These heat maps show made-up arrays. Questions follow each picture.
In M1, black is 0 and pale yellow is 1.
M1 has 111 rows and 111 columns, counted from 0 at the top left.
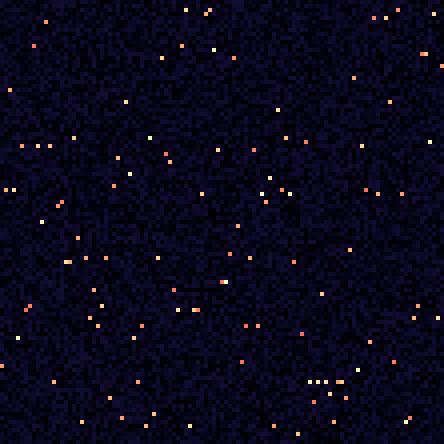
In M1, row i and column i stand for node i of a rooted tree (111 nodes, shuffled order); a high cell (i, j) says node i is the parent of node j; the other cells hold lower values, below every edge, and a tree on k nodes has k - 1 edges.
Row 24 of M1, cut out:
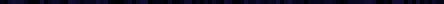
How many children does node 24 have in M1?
0
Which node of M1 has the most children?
95
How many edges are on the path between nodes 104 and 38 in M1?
7
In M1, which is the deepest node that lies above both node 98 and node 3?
106
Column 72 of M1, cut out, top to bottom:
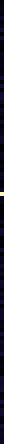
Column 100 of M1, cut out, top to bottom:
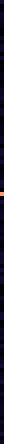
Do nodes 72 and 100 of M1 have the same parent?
yes
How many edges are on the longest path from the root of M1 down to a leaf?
8
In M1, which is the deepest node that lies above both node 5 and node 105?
13
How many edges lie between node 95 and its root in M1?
0
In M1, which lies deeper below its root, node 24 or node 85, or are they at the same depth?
node 24
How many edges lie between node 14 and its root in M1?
6
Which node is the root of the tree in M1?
95
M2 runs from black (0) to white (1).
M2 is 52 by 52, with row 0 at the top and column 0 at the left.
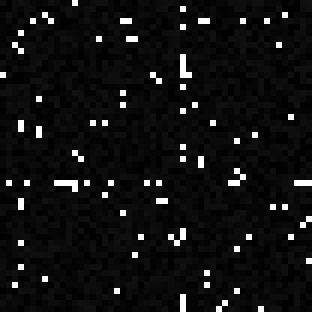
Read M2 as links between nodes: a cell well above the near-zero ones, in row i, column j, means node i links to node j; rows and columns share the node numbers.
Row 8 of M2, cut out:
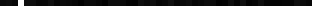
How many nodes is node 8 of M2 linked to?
1
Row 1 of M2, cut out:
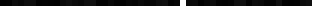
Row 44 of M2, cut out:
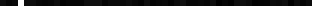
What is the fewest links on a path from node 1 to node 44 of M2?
5
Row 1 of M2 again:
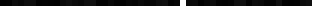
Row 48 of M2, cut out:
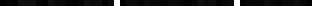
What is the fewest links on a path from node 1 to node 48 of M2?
3
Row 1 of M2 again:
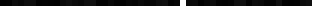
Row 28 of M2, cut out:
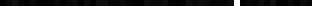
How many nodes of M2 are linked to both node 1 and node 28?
0
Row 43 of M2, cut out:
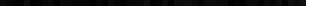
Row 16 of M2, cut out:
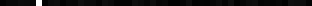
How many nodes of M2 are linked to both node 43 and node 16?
0
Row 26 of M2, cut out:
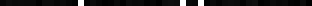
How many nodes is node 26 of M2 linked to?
3
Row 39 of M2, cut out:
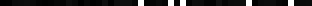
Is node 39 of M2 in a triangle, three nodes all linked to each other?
no
